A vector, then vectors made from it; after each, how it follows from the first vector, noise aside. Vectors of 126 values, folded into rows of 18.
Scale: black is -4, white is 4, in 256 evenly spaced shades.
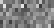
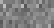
shrunk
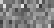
copied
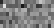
sign-scrambled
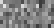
sign-scrambled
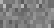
shrunk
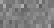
shrunk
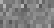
shrunk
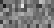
sign-scrambled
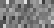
wrapped around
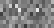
wrapped around
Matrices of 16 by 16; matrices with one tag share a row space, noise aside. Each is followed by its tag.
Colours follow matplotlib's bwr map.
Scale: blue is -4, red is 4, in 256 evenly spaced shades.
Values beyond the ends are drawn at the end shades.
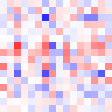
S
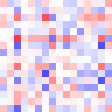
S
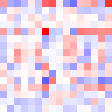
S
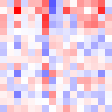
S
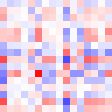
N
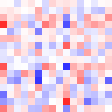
N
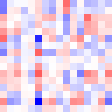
N
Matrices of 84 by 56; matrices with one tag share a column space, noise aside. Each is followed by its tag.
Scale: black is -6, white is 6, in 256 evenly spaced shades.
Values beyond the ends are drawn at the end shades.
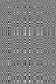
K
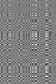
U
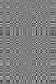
K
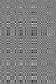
K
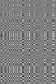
U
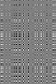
U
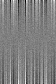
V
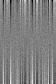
V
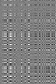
U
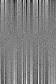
V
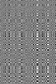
U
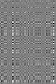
K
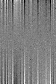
V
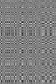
K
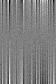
V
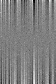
V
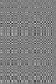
K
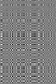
U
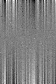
V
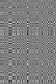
K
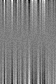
V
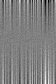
V
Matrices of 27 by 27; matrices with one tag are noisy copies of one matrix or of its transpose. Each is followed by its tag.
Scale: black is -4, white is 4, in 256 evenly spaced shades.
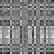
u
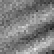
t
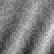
t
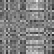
u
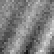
t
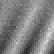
t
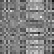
u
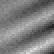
t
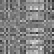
u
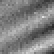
t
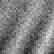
t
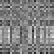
u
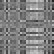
u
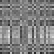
u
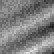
t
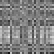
u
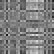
u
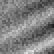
t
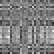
u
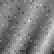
t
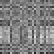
u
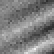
t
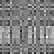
u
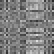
u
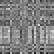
u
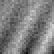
t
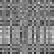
u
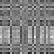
u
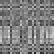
u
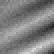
t
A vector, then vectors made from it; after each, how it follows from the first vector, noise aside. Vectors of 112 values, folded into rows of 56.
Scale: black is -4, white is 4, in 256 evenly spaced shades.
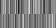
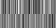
negated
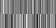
reversed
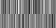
negated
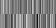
reversed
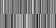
reversed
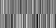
reversed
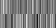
reversed
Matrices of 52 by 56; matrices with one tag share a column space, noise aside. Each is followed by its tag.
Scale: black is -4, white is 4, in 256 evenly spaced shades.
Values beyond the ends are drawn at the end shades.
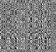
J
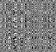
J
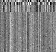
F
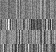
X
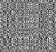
J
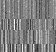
X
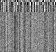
F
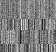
X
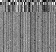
F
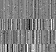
X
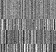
X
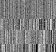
X
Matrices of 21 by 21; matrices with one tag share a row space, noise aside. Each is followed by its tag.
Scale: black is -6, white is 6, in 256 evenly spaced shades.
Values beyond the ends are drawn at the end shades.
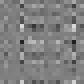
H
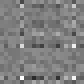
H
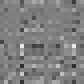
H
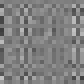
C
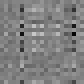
H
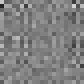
C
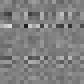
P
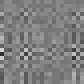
C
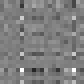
H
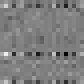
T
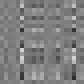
H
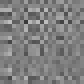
P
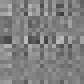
P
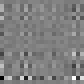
C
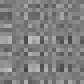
P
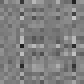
H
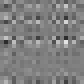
T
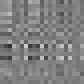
P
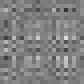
T
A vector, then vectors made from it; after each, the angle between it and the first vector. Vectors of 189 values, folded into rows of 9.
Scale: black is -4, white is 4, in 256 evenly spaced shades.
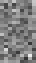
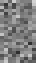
nearly parallel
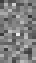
partly opposed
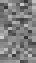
partly aligned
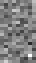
nearly parallel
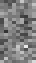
orthogonal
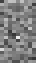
orthogonal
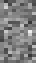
partly opposed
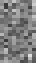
nearly parallel
